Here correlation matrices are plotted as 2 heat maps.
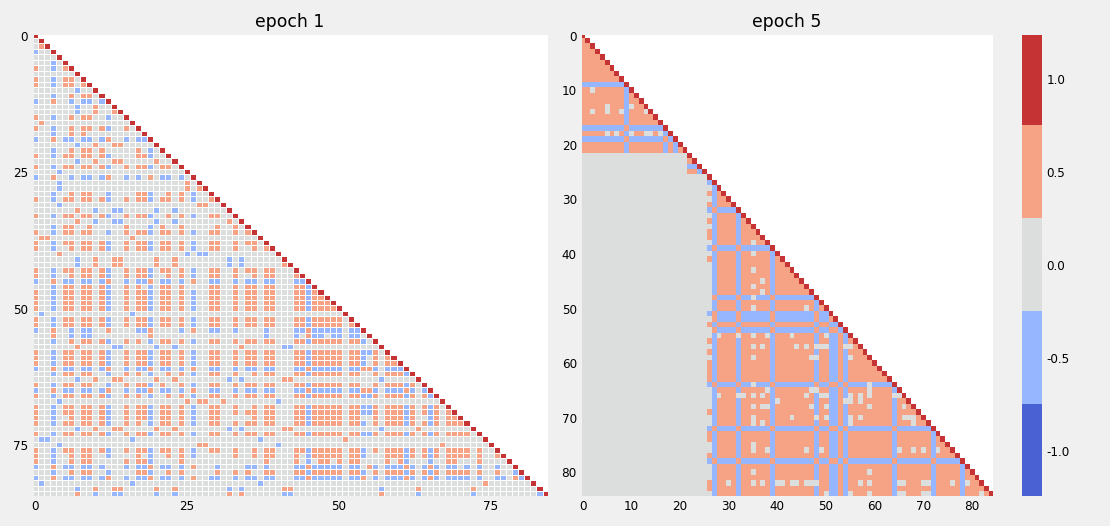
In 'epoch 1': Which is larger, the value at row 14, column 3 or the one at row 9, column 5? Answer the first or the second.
the second
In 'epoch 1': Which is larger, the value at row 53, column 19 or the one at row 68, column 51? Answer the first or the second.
the second
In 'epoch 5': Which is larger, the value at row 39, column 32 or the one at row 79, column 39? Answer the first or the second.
the first
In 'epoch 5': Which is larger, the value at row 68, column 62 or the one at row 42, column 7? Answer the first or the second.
the first
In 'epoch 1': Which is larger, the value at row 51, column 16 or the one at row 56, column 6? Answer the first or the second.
the second
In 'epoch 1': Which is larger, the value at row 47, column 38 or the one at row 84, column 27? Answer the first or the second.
the first
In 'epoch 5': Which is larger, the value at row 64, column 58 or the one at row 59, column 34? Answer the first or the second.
the second
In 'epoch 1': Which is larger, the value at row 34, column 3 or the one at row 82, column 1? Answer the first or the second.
the first
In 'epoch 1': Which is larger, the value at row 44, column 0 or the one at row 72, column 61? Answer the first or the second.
the first
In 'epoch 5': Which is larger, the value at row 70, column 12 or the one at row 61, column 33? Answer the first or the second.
the second
